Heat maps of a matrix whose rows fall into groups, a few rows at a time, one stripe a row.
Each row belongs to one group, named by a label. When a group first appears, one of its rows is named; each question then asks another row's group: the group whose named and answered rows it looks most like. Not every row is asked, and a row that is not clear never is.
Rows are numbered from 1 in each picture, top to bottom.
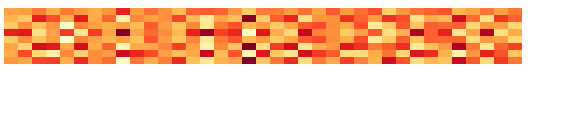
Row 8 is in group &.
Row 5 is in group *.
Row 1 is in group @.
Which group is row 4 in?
@
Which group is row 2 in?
&
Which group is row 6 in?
&
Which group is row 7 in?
@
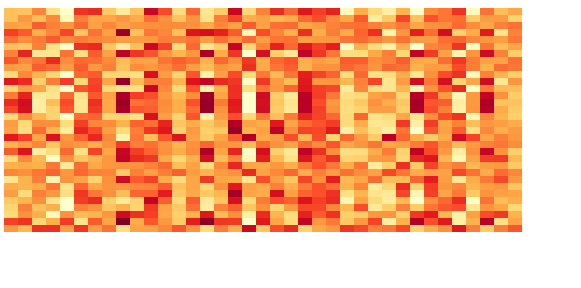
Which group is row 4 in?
@
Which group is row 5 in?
&
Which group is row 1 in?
*
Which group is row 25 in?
@
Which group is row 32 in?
&
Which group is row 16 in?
*
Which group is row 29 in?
*
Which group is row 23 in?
*
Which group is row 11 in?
@
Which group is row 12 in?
*
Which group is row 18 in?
*
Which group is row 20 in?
@
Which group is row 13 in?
@
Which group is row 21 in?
@
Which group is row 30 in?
@
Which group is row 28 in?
*
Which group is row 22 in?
@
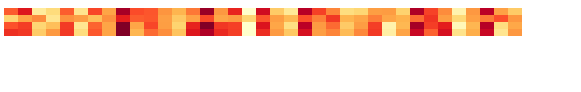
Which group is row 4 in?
@
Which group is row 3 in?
@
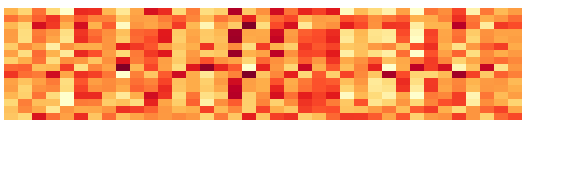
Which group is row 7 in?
*
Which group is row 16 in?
&
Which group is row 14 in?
*
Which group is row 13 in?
*
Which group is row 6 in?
@
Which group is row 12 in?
*
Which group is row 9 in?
@
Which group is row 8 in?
@
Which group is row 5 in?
*
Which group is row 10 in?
&
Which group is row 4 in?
*
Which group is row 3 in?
&
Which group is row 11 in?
*
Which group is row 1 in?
*
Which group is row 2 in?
&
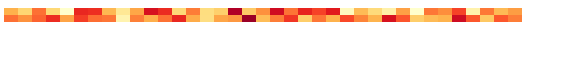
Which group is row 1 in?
*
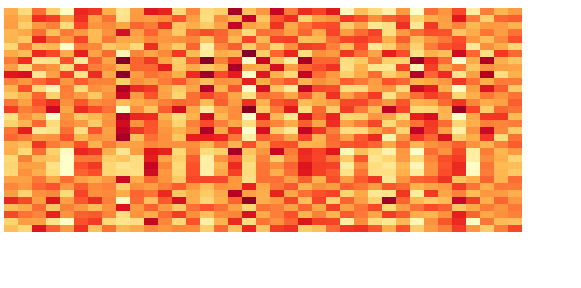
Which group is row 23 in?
*
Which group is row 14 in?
&
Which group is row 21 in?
*
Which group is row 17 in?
@
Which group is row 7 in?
&
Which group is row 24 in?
*
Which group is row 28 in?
&
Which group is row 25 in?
@
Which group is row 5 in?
&
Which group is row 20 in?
&
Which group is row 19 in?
@
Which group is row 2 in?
&
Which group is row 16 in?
@
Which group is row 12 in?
@
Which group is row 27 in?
*
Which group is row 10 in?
@
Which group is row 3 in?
*
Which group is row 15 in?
&
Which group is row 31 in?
*
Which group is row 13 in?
@
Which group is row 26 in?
&
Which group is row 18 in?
@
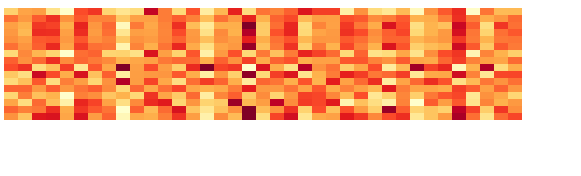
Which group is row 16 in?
&
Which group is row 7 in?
*
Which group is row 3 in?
&
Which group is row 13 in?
*
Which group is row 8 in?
&
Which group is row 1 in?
*
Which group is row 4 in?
&
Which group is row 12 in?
&
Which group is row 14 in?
*
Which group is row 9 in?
@
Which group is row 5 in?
&
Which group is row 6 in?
&
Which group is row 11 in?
@
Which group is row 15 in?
&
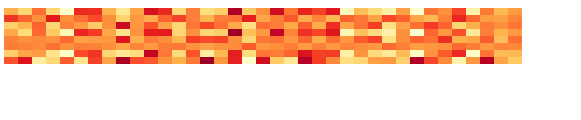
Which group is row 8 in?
@
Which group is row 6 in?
&
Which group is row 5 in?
@
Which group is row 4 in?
*
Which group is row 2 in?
&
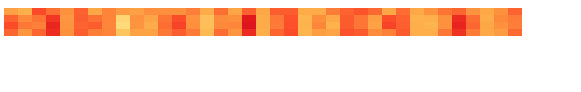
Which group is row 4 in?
&
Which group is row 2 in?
&
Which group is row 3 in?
&
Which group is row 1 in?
&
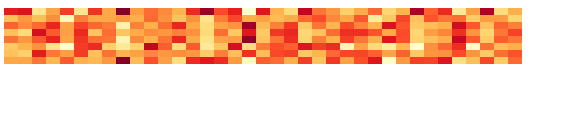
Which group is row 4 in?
&
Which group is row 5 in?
&
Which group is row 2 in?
*
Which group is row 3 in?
&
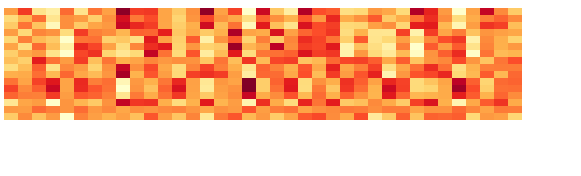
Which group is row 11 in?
&
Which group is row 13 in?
&
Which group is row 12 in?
&
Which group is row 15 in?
&
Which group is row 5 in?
*
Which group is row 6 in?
*
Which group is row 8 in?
&
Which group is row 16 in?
*
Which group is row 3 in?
@
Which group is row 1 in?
@
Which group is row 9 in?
@
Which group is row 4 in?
*
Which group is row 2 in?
@
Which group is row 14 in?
@
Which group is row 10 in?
@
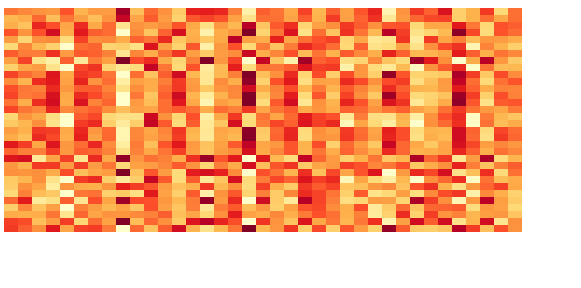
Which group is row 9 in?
*
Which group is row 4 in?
&
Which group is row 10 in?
&
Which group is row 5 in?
*
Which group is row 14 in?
&
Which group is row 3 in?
&
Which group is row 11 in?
&
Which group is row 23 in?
&
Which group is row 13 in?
&
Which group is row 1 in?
@
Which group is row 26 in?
@
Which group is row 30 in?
*
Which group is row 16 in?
*
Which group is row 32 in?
&
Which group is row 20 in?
&
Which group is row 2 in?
@
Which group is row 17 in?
*
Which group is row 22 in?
@
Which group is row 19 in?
&
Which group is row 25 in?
*
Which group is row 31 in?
@
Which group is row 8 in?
@
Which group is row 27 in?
*
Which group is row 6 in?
*
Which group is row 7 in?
&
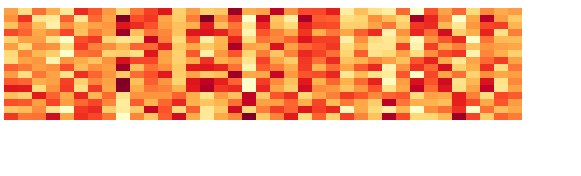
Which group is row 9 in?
@
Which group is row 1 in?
*
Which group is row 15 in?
*
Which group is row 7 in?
*
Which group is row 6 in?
*
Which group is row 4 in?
@
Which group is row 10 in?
*
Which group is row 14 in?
&
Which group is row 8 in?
@
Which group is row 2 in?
@
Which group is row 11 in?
@
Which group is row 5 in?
*
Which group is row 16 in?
&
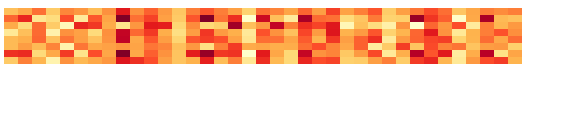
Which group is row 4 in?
@
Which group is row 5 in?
@
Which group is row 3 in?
*
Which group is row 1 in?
@
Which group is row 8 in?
@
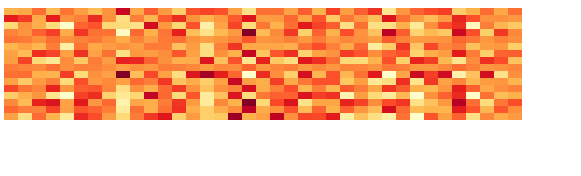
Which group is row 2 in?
&
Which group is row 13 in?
*
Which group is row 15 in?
&
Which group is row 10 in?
@
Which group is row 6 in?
*
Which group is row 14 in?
&
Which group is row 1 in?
@
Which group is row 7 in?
&
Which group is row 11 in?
*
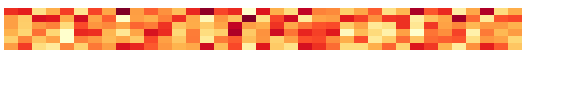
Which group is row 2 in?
&
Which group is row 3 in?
*
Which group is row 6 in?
@
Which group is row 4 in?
*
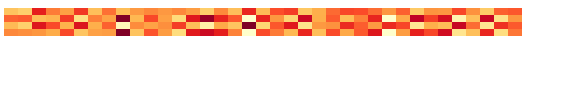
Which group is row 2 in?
@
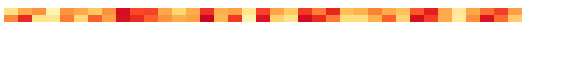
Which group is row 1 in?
@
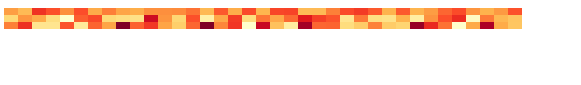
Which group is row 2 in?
*
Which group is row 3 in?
@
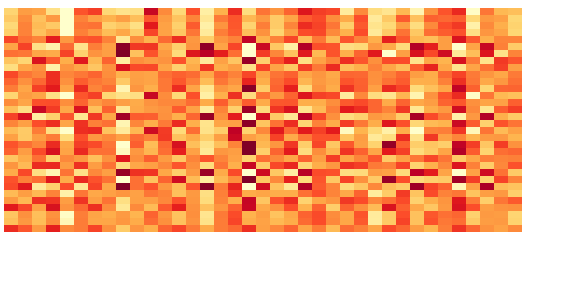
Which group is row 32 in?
&
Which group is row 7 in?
@
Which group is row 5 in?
&
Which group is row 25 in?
&
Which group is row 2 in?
*
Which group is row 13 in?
*
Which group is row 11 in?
&
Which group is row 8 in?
&
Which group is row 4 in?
*
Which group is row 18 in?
*
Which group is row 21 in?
&
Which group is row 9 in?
@
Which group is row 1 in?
*
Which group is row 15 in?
&
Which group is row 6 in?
@
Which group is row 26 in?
@
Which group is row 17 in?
&
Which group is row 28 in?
&
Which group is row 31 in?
*
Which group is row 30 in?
*
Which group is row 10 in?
&
